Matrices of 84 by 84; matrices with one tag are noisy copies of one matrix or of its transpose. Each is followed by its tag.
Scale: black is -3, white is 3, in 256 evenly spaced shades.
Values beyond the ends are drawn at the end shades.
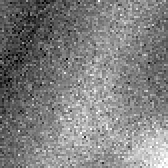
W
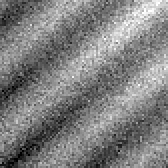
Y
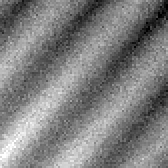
Y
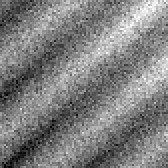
Y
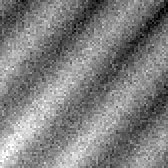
Y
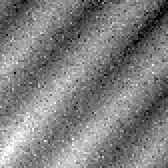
Y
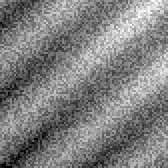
Y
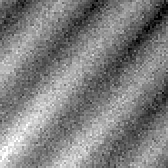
Y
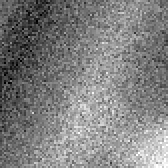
W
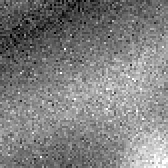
W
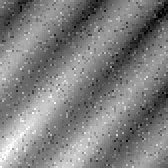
Y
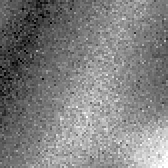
W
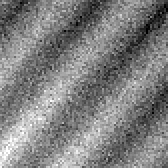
Y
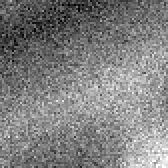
W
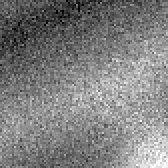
W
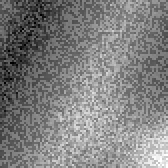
W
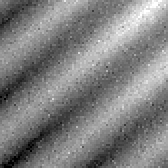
Y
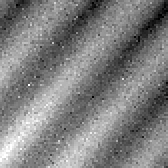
Y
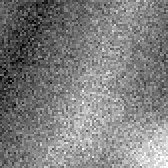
W
